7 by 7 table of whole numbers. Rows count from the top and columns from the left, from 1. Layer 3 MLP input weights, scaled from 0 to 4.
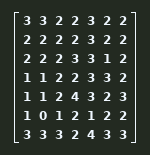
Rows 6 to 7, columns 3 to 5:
1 2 1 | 3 2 4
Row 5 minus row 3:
-1 -1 0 1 0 1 1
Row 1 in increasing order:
2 2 2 2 3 3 3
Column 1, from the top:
3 2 2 1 1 1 3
